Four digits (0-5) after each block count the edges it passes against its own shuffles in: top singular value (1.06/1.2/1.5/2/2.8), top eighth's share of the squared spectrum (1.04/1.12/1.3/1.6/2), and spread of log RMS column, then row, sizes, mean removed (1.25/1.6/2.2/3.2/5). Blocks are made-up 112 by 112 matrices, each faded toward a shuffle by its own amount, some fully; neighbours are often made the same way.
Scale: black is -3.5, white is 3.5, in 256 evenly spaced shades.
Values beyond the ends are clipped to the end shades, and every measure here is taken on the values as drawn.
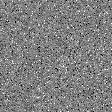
2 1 1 0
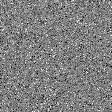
2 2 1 0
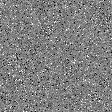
0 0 0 0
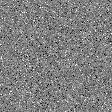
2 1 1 0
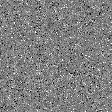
3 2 1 0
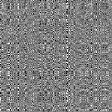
5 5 4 3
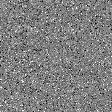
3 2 0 0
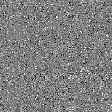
4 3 2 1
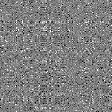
4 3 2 2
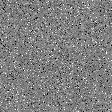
1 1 0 0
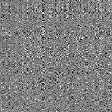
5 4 3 3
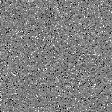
3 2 1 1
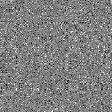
4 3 2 2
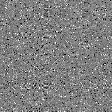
4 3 1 2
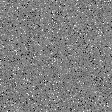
2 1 0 0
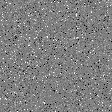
1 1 0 0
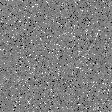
2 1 1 0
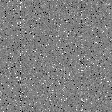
3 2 1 0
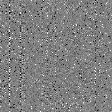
4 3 2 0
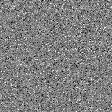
3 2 0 0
